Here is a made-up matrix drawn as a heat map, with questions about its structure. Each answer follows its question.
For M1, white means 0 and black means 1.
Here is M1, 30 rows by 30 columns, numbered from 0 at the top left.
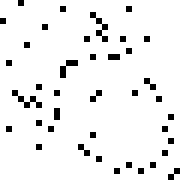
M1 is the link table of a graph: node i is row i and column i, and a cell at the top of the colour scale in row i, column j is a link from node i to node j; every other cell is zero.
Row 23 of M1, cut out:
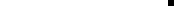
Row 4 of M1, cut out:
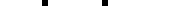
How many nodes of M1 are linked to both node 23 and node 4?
0
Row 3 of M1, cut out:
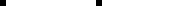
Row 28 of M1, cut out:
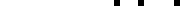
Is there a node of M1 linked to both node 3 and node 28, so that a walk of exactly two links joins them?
no
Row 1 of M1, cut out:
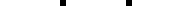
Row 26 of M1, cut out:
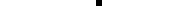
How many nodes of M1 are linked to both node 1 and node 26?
0
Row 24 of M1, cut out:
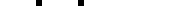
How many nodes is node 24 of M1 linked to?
2
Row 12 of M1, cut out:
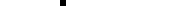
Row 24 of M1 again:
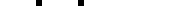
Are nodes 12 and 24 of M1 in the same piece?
yes
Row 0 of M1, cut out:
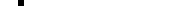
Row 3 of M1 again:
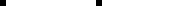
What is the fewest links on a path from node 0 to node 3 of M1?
1
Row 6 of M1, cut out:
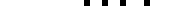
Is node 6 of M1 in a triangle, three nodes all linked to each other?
no
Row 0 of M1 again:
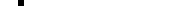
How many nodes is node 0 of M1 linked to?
1
